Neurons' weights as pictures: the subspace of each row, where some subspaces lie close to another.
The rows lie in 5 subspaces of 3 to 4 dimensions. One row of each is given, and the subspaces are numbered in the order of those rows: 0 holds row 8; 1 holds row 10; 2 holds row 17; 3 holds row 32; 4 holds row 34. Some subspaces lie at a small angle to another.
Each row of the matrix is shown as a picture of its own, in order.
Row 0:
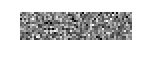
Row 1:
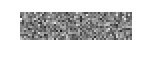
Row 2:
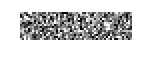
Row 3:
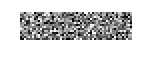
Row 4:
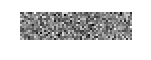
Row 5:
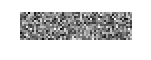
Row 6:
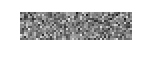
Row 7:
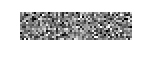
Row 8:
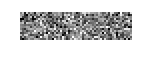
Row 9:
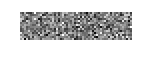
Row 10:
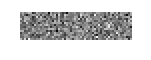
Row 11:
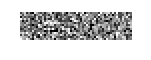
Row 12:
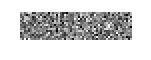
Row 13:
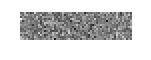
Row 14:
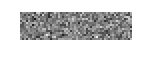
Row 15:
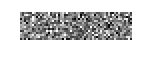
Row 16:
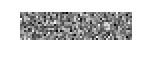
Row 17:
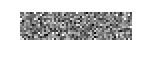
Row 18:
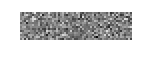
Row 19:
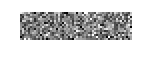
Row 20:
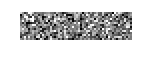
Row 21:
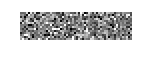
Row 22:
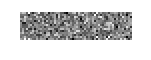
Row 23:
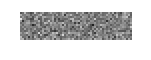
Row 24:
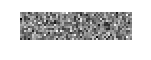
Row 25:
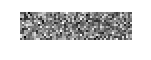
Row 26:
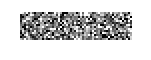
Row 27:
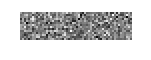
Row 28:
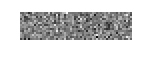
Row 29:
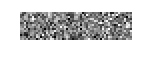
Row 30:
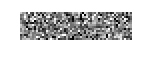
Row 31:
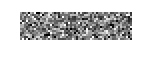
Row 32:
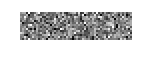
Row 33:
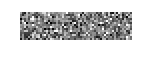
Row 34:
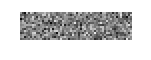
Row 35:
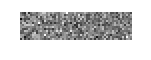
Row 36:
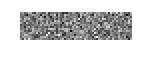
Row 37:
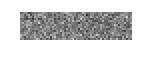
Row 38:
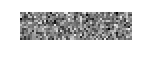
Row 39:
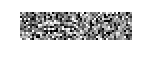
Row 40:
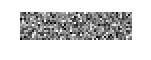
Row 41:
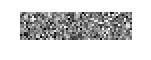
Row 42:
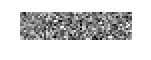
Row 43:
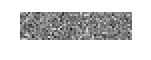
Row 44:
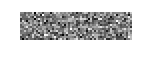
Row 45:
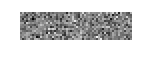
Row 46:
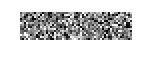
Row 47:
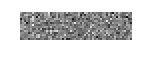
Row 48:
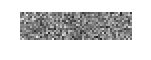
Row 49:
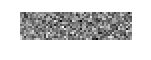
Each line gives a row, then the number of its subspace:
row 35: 4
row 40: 4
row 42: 4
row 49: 4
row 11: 0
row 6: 4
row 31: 3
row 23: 2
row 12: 1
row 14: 3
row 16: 2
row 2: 2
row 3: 1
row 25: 4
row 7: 1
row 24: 2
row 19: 3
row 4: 0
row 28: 1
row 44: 3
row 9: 1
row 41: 4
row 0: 0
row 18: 1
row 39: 0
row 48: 0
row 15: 1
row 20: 2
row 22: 3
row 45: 0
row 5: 3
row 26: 3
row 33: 4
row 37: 4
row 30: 3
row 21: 3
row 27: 2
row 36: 2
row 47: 1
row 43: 3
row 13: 0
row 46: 4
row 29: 4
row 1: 2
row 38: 0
